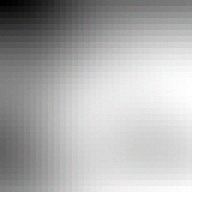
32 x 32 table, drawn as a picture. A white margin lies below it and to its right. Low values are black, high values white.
The ninth with the lowest average is the top left. Values rise toward the bottom right. The texture varies smoothly and slowly. Overall the values sit about 70% of the way up the scale. The ninth with the highest average is the middle right.
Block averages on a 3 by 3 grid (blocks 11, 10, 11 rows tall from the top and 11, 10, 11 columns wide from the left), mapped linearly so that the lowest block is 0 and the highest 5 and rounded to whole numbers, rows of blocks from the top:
0 2 3 / 2 4 5 / 2 4 4
